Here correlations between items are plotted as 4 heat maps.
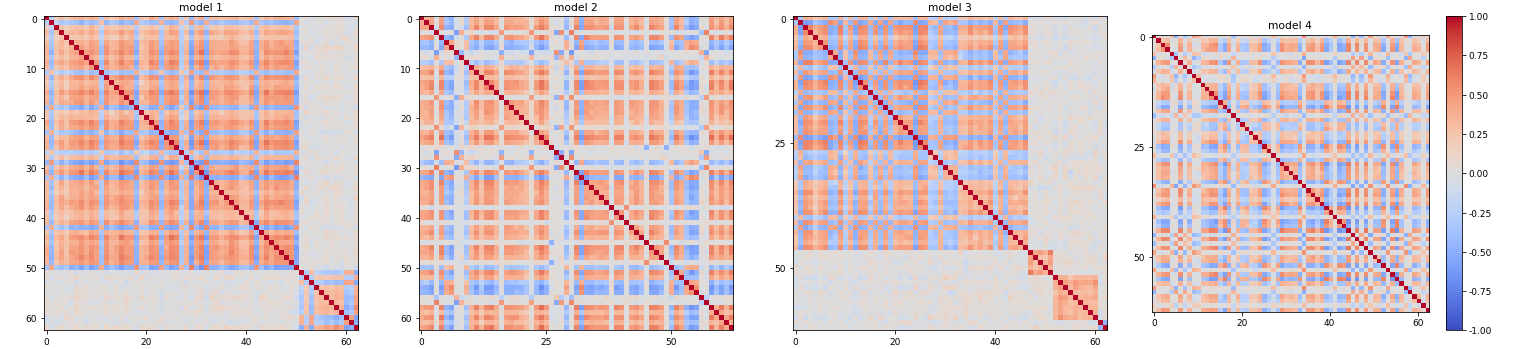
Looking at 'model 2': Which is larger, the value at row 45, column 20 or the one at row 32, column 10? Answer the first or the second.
the first
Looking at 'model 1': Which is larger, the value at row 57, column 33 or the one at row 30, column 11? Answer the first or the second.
the first
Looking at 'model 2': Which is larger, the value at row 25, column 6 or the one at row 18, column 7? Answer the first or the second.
the second
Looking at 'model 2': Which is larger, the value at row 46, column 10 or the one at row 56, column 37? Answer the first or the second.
the first
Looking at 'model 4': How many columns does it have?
63
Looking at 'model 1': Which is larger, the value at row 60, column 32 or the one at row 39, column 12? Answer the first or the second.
the second
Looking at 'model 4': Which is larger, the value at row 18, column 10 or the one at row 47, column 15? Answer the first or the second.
the second
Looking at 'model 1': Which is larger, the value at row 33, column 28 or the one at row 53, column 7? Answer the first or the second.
the first
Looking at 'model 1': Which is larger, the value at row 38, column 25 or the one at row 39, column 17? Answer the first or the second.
the first
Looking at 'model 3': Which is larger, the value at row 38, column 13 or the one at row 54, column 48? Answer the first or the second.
the first
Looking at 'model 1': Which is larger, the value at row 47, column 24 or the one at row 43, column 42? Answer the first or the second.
the first
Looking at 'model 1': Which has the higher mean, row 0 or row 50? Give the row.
0
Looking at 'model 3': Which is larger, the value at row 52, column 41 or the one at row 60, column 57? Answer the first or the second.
the second
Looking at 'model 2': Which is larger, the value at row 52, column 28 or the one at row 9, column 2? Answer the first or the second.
the first
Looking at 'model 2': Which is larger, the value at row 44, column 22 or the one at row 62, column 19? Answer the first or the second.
the second
